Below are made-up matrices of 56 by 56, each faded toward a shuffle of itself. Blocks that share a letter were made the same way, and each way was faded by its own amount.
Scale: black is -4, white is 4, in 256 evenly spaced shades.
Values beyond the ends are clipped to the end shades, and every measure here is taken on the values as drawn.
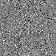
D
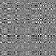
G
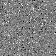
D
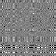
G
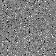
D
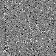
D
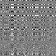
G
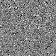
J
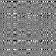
G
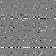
G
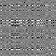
G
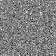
J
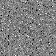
D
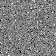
D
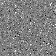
D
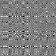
G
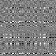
G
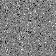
D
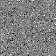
J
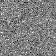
J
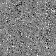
D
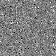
J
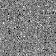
J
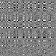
G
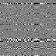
G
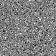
J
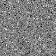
J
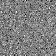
J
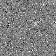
J
